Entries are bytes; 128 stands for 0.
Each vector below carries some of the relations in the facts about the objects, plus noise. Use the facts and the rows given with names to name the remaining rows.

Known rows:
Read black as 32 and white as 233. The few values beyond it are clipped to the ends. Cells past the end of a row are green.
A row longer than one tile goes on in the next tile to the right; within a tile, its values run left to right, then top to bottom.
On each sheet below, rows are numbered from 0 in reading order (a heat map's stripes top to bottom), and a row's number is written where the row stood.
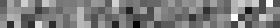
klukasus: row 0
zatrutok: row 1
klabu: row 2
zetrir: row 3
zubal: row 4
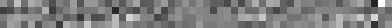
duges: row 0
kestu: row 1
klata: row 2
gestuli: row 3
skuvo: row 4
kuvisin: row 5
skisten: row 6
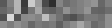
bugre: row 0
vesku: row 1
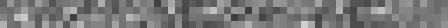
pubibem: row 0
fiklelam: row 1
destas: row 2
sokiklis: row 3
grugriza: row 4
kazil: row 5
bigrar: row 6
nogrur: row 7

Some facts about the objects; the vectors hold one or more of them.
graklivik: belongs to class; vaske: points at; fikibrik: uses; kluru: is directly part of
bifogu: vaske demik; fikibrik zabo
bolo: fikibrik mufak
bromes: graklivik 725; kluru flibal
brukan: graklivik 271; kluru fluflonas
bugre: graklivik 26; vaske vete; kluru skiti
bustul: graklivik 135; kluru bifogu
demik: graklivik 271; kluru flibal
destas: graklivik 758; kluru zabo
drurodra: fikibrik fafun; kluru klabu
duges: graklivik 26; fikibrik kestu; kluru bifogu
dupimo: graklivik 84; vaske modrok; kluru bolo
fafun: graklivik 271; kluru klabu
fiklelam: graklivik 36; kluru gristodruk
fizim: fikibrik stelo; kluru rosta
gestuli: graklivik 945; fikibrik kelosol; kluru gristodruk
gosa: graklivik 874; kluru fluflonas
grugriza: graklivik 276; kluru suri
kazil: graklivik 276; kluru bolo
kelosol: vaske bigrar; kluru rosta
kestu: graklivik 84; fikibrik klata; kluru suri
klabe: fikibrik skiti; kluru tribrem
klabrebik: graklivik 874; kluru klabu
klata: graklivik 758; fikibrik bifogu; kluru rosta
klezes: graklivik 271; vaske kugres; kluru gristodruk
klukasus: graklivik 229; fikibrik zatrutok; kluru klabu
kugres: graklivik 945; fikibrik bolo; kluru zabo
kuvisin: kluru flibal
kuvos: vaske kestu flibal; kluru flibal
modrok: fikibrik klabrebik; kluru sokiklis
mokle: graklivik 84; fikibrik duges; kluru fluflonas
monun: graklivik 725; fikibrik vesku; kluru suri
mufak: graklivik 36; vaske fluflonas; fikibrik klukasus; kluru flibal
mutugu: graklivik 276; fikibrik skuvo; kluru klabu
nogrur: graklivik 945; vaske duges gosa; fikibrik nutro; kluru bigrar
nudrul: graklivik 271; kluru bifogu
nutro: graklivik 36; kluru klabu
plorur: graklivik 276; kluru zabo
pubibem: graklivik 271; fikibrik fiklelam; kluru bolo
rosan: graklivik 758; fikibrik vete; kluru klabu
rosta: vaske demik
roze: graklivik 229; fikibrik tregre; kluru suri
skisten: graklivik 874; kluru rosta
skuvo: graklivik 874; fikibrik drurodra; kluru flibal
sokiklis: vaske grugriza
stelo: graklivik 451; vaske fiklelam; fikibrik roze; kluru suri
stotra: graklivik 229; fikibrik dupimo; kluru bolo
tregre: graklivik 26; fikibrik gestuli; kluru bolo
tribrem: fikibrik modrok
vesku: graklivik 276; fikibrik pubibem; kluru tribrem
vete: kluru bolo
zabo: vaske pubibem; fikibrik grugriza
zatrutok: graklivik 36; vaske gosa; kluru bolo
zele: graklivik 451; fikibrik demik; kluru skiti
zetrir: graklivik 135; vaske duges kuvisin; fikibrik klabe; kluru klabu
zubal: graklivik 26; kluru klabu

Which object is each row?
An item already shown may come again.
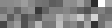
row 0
drurodra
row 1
skisten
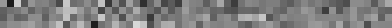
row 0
bustul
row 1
tregre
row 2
vete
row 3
bromes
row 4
demik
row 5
kelosol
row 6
bromes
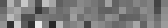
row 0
klukasus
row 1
monun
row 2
stelo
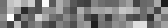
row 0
zubal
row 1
bolo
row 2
dupimo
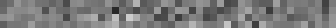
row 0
gestuli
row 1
mufak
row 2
klata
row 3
grugriza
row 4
roze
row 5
stelo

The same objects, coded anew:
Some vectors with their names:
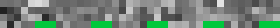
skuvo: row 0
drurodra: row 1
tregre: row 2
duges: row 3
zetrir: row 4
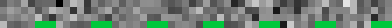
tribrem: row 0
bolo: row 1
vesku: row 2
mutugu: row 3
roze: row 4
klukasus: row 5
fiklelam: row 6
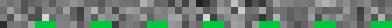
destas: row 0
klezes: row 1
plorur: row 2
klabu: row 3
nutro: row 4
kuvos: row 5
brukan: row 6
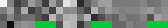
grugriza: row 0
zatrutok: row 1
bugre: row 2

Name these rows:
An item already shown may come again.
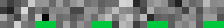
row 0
klabrebik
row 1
bustul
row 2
zatrutok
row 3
stotra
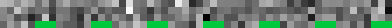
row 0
kelosol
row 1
demik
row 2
gestuli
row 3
mufak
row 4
bromes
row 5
rosan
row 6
fizim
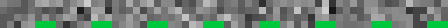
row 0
bromes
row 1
stelo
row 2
kazil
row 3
monun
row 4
fafun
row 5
fizim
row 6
zele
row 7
pubibem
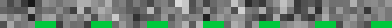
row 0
rosan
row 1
dupimo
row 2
fafun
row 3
fiklelam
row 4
nutro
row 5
klata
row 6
vete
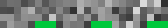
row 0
mutugu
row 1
dupimo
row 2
skisten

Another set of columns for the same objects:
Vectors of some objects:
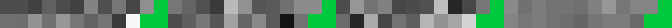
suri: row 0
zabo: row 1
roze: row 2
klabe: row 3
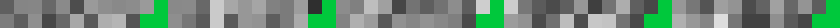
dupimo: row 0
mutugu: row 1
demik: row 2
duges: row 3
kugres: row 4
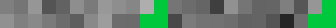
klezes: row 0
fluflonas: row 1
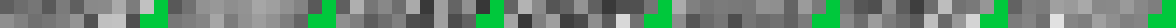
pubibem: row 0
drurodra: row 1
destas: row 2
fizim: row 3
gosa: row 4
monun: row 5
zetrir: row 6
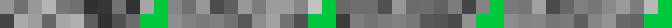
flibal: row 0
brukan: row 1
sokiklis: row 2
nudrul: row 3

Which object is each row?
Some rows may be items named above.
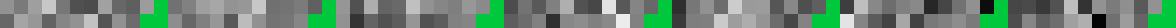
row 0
bromes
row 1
klabrebik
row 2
zele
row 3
stotra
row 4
klabu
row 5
klata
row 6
bolo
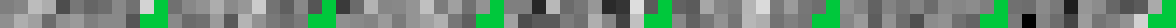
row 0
demik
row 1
klabrebik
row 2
fafun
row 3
grugriza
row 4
nutro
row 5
bustul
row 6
stelo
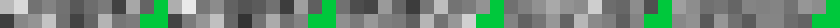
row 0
gestuli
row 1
gestuli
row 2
monun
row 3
klabrebik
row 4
bustul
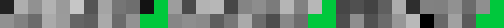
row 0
rosan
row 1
mufak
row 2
bolo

